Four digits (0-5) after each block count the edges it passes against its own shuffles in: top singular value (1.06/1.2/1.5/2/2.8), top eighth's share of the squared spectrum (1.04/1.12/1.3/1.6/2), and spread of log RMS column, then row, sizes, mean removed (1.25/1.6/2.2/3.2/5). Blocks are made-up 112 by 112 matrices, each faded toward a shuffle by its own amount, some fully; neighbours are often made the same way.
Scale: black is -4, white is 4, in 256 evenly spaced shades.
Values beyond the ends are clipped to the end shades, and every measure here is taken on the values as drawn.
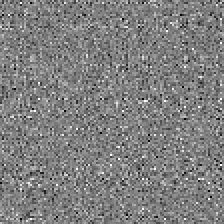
4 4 2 3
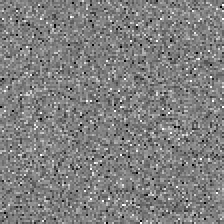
2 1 0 0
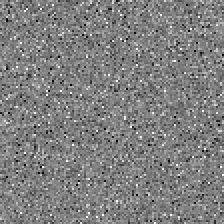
1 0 0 0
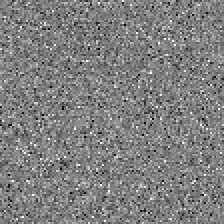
3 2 0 0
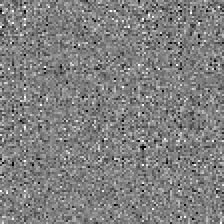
1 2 3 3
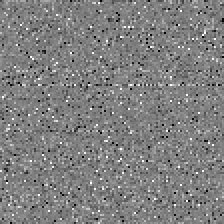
2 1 0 1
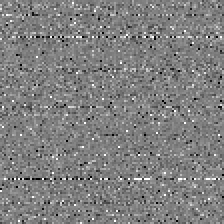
3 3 0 3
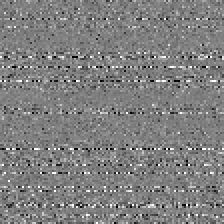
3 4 0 4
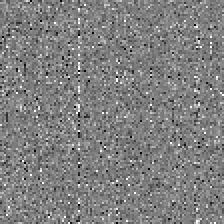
3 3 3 0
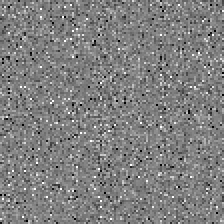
3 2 2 0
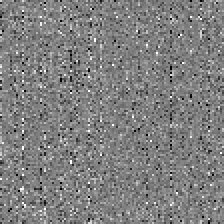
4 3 3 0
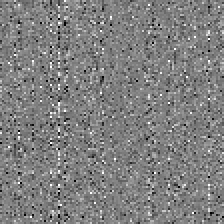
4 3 3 1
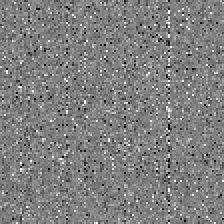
3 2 2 0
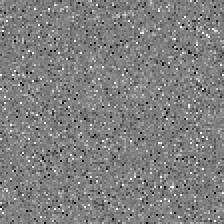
0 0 0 0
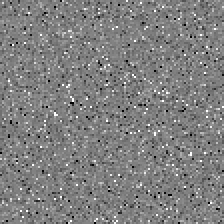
0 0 0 0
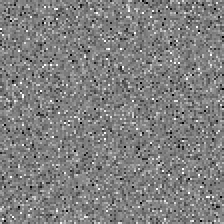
0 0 0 0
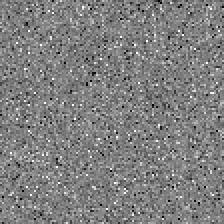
0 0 0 0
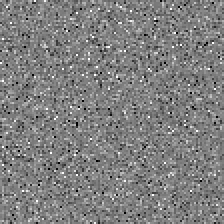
0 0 0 0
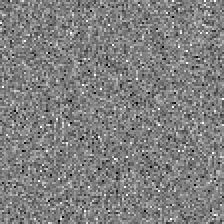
0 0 0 0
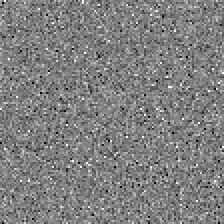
0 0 0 0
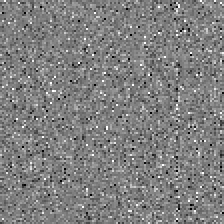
3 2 1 0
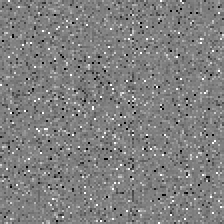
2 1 0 0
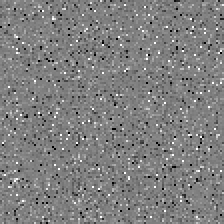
2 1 1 0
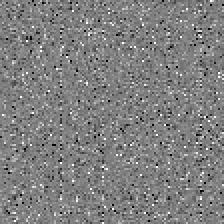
4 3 2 1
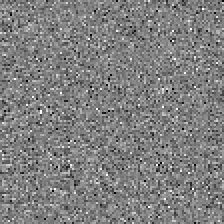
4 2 1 1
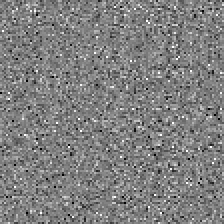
4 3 1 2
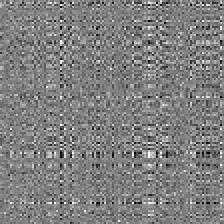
5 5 4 4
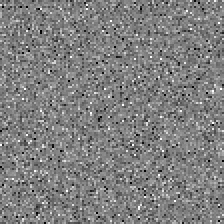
1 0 0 0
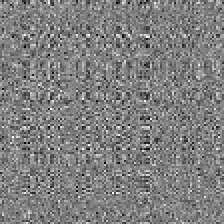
5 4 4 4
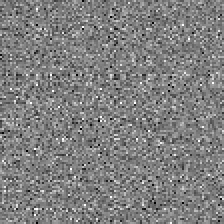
4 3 2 2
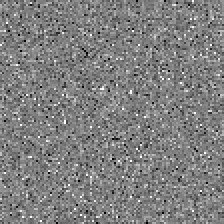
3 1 0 0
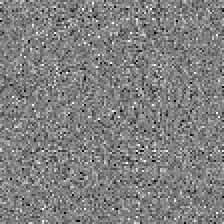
4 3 2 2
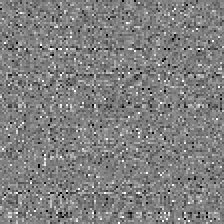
4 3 2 2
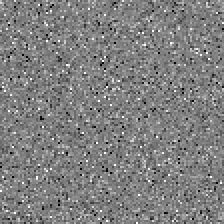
2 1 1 0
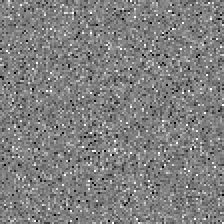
1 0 0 0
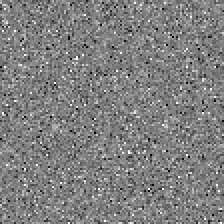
3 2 0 0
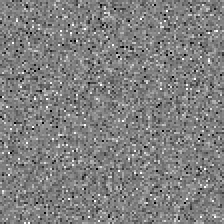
1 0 0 0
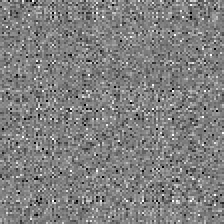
4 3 2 2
